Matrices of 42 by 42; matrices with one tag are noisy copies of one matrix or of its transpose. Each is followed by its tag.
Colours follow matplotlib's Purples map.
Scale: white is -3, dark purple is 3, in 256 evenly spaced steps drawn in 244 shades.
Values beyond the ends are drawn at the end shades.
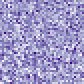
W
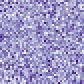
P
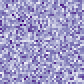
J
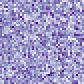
W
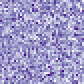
W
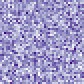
W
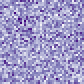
J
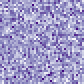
W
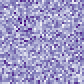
J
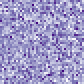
W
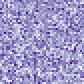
W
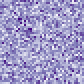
J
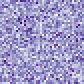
J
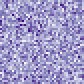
J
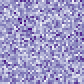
J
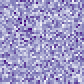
J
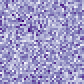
J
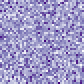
P
